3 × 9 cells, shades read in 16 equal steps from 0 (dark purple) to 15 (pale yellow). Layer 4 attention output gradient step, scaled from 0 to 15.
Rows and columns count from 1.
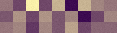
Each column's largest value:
7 9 15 9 11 10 11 8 8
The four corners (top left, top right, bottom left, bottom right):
7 7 7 6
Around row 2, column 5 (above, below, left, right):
11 5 9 8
